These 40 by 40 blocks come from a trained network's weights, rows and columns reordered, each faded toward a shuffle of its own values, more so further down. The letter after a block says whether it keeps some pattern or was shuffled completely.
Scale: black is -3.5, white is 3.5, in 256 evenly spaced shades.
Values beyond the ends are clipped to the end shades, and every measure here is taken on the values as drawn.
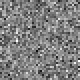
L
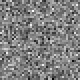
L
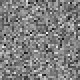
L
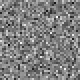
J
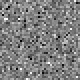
J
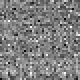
L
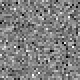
J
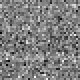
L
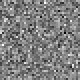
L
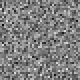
L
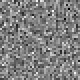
J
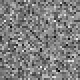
J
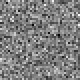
J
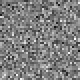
J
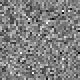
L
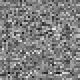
L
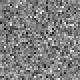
J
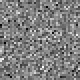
J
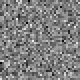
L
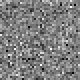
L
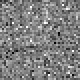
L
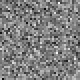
J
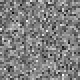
L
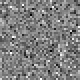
J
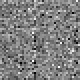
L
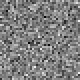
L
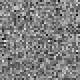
L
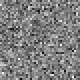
J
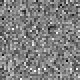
L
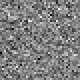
L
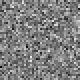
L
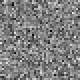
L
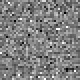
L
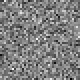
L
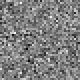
J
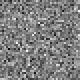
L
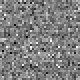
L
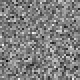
J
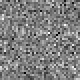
L
